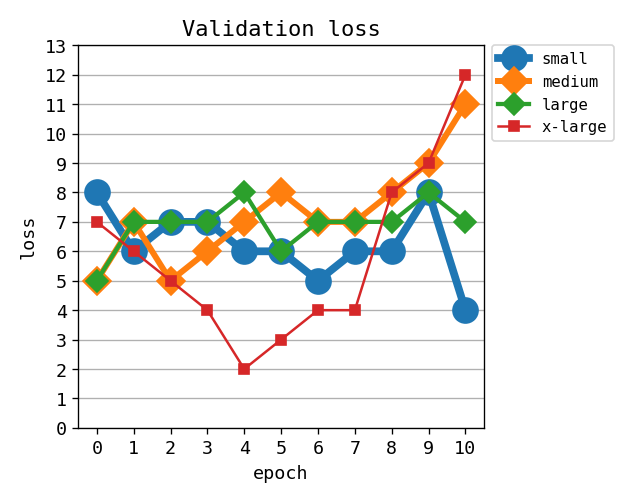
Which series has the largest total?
medium
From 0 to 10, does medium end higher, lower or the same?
higher
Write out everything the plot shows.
Title: Validation loss
x-axis: epoch, ticks 0 1 2 3 4 5 6 7 8 9 10
y-axis: loss, ticks 0 1 2 3 4 5 6 7 8 9 10 11 12 13
Legend: small, medium, large, x-large
Values:
small: 8 6 7 7 6 6 5 6 6 8 4
medium: 5 7 5 6 7 8 7 7 8 9 11
large: 5 7 7 7 8 6 7 7 7 8 7
x-large: 7 6 5 4 2 3 4 4 8 9 12
